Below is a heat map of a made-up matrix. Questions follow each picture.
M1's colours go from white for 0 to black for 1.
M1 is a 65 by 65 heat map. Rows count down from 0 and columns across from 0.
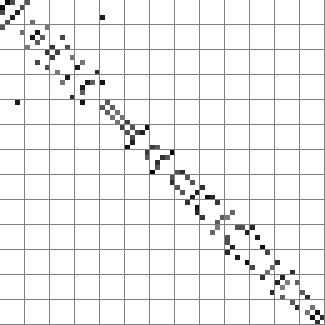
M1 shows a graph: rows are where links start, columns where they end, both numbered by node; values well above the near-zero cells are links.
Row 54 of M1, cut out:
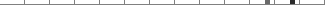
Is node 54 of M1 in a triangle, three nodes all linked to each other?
no
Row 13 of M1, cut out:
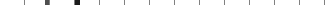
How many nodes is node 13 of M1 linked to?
2
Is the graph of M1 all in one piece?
yes
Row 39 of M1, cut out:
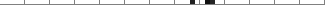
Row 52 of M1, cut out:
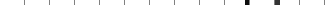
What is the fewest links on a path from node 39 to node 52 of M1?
4
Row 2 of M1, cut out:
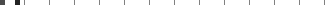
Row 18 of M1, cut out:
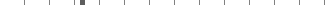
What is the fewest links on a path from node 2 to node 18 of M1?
4
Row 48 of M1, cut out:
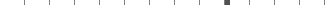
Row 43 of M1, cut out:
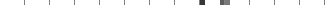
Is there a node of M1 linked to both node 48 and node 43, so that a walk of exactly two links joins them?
yes
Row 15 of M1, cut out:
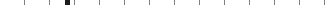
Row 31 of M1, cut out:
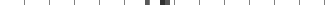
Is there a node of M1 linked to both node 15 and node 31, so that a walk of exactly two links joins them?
no
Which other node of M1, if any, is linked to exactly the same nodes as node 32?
node 33
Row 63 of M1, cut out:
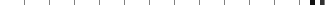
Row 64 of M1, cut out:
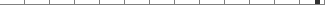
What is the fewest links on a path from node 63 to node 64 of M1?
1
